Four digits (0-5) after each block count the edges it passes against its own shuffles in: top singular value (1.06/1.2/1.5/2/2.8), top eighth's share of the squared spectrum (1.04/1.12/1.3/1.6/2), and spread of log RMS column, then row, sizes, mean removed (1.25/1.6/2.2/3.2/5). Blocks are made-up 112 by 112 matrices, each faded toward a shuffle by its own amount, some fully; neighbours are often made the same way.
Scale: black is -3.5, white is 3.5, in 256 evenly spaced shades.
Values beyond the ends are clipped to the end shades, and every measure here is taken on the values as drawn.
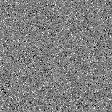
3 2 0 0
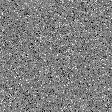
1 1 0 0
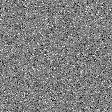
2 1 0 0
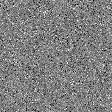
2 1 0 0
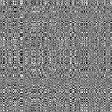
5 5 4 4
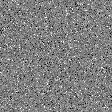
2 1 0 0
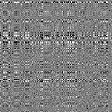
5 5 3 4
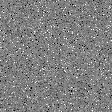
0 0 0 0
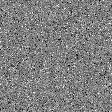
0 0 0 0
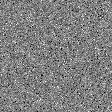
0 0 0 0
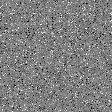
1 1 0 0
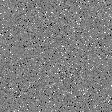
0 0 0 0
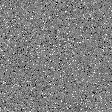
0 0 0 1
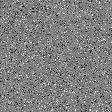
0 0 0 0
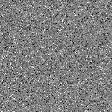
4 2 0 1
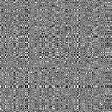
5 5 4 4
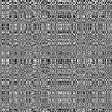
5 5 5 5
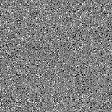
4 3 2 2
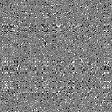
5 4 2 3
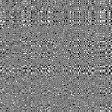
5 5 3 4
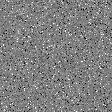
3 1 0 0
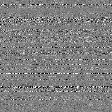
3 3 0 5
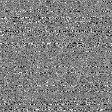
2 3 0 4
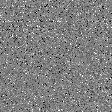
1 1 0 1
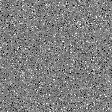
0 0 0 1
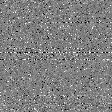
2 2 0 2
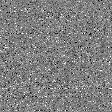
1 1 0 2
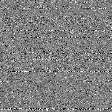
2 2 0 3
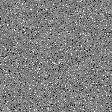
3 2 0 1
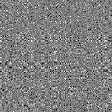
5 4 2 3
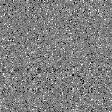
4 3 2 1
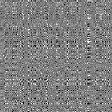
5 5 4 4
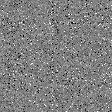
1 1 1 1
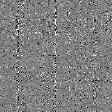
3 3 3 3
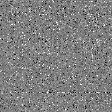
2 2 2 2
